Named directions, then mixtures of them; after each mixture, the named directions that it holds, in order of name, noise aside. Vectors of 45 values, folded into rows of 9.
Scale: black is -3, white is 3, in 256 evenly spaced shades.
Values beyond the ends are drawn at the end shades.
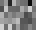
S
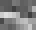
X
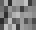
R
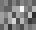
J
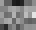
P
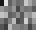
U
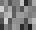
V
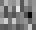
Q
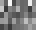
Q, R, S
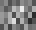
J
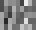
U, V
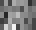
R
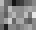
P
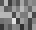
J, U, V
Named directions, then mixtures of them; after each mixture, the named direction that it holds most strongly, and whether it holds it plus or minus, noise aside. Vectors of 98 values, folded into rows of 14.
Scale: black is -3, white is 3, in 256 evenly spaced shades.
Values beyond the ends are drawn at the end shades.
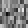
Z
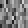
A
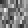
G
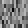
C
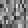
A, plus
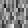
C, plus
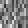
A, minus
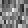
Z, minus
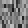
C, plus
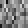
A, plus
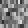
G, plus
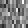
Z, minus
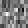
Z, minus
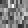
G, plus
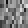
A, plus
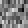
Z, minus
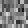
Z, minus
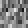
Z, minus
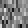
C, plus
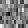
Z, plus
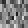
A, minus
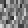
A, minus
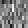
C, minus
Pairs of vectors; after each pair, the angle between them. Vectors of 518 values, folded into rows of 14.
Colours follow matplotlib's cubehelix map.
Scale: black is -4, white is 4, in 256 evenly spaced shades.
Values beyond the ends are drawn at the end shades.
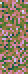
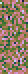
nearly parallel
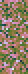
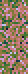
nearly opposite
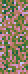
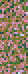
partly aligned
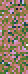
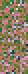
nearly opposite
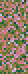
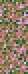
partly aligned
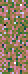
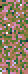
partly aligned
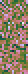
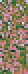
nearly parallel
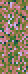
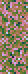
partly aligned
